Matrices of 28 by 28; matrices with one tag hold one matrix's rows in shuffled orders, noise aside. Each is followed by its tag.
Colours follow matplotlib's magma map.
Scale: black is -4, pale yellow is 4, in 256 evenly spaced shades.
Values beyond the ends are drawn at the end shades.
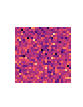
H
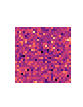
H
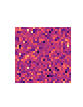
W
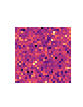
H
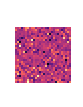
W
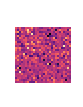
W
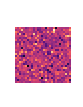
H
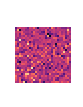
W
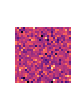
H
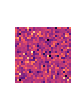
W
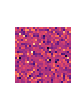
W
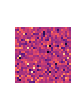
W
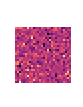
W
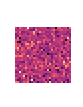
W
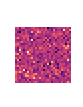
W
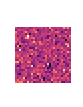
W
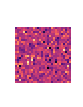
W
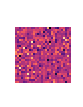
W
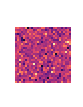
H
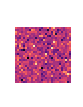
H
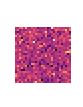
H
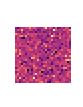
H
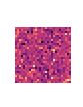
H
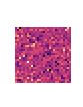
W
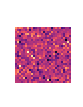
W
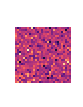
W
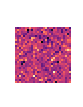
H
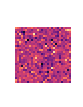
H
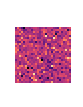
H
